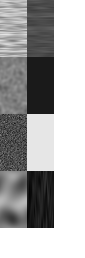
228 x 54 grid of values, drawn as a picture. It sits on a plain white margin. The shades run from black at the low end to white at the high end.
The table splits into 4 rows of 2 panels. Panel 1,1: high, streaked across. Panel 1,2: low, streaked across, faint in contrast. Panel 2,1: middling, blotchy, faint in contrast. Panel 2,2: very low, flat. Panel 3,1: low, fine-grained. Panel 3,2: very high, flat. Panel 4,1: middling, smooth, strong in contrast. Panel 4,2: very low, streaked downward, faint in contrast.
